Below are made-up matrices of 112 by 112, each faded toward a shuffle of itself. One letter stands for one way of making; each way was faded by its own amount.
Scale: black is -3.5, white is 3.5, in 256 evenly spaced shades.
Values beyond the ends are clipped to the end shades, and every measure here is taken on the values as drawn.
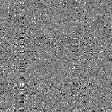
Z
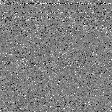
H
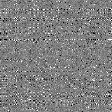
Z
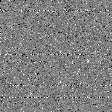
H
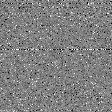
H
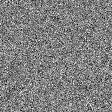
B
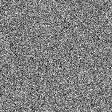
B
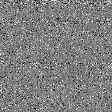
H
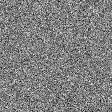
B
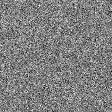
B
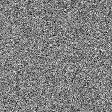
B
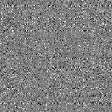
Z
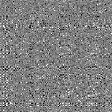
Z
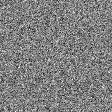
B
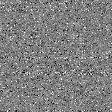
H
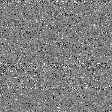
H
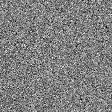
B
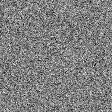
B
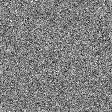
B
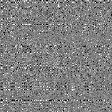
Z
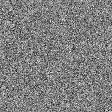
B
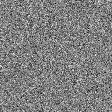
B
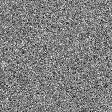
B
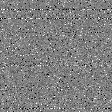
H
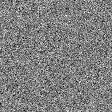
B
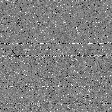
H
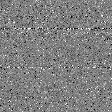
H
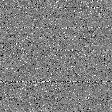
H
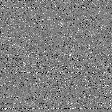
H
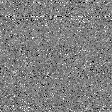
H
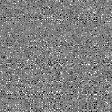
Z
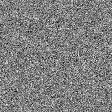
B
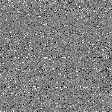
H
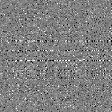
Z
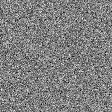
B
